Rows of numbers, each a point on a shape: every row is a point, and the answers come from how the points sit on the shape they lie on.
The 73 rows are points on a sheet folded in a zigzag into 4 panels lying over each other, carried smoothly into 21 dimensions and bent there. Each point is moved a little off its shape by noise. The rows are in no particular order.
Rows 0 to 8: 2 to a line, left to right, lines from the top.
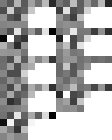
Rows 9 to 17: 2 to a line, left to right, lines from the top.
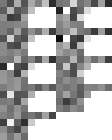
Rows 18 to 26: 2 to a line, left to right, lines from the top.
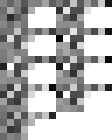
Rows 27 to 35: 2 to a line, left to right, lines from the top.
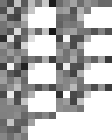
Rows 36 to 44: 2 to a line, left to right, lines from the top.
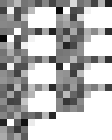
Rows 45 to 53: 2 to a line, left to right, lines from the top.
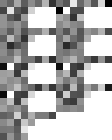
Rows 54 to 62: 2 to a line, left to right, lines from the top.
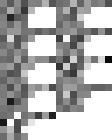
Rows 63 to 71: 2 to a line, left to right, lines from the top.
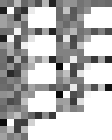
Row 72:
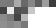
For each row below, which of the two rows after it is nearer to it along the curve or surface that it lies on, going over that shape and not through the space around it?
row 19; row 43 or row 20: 20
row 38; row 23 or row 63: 23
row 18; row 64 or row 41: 64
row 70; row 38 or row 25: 38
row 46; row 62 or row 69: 62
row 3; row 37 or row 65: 37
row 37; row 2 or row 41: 2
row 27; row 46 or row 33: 46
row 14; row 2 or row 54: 2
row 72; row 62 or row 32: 32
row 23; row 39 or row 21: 21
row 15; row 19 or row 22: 22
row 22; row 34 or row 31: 34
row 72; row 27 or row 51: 51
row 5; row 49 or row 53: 49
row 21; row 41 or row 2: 2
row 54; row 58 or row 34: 34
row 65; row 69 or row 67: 67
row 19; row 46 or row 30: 46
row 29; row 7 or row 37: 37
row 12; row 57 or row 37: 57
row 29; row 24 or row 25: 24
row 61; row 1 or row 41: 41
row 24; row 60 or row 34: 60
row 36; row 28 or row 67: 28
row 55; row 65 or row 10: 10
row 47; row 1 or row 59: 1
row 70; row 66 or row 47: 66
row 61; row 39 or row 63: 63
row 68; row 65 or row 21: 21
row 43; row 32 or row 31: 32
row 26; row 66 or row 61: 66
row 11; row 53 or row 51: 51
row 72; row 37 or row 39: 39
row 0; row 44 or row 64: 44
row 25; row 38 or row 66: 38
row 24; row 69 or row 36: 69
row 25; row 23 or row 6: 23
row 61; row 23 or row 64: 64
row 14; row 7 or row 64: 7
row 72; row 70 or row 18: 18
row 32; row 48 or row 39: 48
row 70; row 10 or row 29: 29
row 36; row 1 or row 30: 30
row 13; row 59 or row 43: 43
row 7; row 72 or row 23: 72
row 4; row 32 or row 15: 32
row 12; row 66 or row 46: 66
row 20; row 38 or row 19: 19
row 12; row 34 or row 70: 34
